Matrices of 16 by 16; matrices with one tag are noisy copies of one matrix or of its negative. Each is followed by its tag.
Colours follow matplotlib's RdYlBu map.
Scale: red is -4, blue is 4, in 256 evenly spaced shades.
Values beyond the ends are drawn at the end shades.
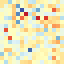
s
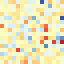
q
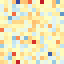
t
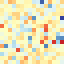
q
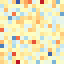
t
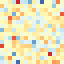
t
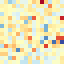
q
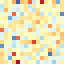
t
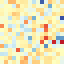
q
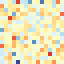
t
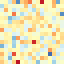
t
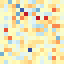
s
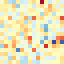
q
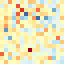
s
